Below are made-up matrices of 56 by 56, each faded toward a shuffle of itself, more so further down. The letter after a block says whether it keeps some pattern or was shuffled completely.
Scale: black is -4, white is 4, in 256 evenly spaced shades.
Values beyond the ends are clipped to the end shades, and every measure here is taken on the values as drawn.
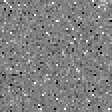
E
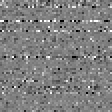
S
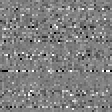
S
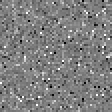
E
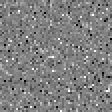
E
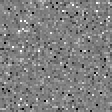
E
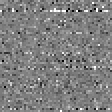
S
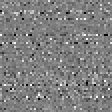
S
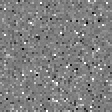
E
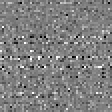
S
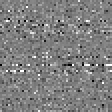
S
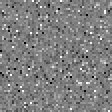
E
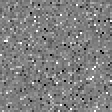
E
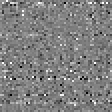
S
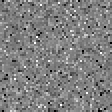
E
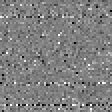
S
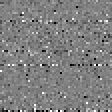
S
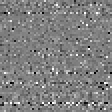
S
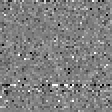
S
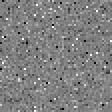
E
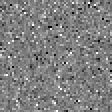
E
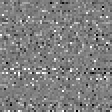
S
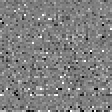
S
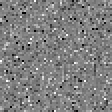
E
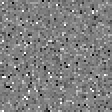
E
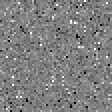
E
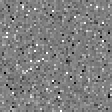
E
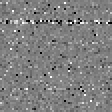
S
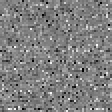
S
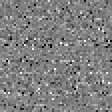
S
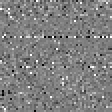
S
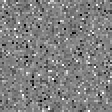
E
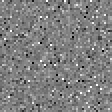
E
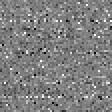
S
